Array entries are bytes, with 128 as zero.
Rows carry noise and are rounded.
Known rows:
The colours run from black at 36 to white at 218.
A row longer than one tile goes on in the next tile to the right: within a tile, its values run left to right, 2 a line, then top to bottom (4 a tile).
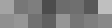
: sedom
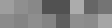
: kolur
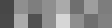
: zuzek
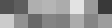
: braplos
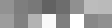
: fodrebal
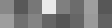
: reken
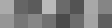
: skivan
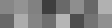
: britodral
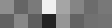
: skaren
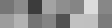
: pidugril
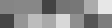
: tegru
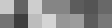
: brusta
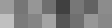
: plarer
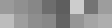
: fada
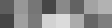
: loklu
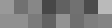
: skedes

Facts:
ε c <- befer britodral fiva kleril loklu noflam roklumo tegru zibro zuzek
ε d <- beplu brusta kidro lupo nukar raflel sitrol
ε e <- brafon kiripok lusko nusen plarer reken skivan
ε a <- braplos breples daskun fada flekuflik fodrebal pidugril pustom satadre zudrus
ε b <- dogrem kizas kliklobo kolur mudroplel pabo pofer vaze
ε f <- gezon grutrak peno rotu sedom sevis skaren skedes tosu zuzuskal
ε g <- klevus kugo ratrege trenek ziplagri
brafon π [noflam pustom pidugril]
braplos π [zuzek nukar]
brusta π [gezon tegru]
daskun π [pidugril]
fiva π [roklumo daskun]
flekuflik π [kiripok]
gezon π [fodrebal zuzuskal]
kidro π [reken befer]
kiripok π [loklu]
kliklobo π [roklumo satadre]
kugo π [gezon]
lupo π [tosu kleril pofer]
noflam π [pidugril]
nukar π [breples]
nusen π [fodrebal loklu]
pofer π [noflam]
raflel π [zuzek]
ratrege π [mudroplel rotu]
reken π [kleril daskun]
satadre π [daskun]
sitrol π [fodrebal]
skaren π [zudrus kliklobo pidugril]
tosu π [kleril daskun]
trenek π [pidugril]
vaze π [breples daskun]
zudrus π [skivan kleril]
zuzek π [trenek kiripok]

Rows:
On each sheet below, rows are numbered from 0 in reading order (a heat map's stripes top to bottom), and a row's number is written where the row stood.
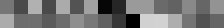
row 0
nukar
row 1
kugo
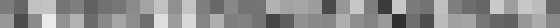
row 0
nusen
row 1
flekuflik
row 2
kliklobo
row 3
mudroplel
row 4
satadre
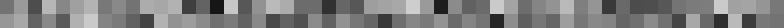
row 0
pustom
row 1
raflel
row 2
kidro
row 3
vaze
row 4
tosu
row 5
beplu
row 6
fiva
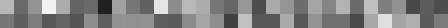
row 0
lupo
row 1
zudrus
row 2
noflam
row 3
sitrol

